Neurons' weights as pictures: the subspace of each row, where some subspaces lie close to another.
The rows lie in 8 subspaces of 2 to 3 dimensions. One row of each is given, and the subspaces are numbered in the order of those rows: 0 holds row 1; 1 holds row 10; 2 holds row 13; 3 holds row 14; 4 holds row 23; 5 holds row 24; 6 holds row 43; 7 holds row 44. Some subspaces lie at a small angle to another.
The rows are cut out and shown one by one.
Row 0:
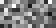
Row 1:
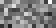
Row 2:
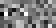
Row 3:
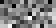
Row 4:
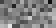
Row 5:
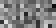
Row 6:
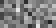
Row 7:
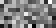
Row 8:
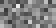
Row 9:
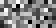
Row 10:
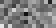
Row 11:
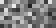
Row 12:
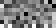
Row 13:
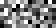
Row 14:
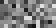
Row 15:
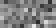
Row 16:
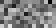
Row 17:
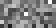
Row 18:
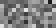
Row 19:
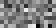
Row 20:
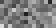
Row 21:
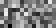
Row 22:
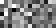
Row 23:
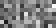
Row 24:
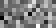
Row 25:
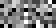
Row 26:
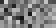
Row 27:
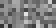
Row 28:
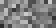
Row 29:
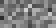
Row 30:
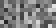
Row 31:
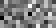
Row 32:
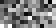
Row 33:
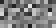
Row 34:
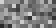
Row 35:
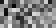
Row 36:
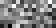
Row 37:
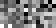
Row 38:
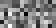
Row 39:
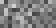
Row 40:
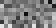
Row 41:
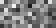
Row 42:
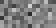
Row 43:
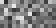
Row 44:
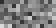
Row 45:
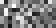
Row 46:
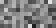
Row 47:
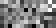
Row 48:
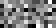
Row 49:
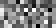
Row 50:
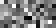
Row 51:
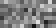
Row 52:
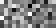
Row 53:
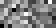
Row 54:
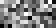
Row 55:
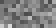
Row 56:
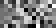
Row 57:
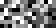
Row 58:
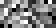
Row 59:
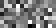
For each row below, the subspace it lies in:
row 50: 3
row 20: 1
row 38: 6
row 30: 4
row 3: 3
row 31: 5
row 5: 4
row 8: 2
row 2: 5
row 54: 7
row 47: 3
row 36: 3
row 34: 7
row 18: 2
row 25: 1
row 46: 4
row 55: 7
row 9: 2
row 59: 2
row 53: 1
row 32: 7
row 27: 1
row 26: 6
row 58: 1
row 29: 5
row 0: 0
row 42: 5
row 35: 6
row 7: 4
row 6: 7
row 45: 6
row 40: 4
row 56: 3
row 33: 5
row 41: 0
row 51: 3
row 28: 1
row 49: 5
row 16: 0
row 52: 5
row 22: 5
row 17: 0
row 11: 0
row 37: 7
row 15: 3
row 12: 4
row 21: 6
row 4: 3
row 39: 6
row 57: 0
